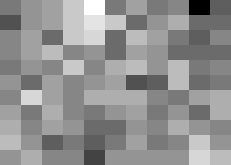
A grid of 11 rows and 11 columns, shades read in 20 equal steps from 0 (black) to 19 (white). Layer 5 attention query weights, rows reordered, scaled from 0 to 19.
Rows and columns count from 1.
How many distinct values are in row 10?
7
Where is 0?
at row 1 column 10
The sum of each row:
113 124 121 112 126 108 131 117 117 114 123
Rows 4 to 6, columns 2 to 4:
12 14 10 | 11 10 15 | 8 12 10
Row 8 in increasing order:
8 9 9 9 10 11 11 12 12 13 13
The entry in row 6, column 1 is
11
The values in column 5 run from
5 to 19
